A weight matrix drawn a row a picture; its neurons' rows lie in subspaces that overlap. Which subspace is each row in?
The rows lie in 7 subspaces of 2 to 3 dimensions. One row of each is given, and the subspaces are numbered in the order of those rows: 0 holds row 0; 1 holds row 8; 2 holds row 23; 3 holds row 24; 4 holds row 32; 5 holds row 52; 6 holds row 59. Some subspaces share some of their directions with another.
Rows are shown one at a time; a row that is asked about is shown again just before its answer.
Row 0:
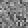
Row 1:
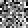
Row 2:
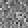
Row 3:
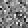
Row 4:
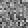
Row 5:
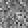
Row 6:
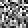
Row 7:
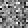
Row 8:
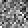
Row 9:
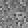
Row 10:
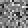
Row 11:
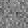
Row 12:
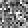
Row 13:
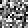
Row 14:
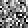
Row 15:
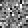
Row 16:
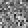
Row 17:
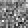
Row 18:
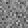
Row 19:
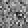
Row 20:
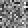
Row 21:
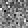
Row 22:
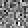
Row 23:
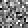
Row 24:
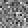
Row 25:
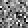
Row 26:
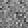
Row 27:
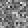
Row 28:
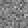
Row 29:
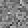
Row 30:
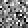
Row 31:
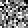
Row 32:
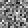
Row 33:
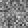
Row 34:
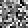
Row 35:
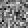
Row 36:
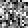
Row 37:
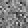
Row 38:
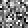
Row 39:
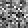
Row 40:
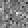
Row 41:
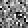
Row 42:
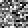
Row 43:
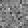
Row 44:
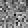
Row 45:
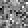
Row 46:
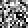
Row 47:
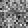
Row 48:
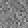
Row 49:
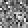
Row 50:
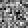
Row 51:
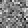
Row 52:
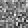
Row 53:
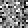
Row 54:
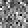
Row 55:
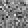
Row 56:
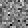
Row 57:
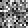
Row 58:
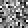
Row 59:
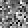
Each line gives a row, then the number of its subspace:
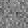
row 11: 0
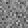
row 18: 5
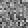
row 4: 0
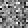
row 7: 1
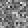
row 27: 2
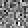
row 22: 0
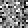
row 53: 1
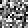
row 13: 2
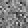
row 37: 2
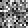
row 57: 3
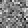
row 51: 1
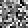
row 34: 6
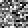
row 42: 2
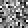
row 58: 1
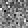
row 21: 6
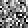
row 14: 5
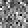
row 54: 2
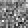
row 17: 5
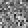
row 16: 0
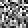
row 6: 4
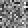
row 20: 1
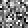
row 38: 2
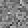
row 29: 6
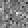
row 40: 0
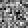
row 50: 5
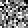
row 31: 4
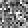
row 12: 5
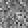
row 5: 3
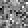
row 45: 0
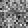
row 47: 3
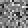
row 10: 1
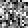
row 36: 0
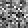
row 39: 2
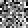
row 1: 1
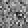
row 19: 1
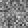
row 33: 3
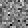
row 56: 6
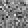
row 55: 4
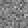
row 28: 2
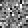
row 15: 5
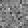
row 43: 5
